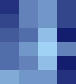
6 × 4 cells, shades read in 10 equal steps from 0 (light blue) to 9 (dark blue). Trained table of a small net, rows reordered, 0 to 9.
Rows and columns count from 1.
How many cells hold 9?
2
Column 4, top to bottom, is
7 7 9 4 9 8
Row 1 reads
8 4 3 7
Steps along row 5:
down down up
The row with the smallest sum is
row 4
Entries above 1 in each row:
4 4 3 3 3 4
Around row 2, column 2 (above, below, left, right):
4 5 7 3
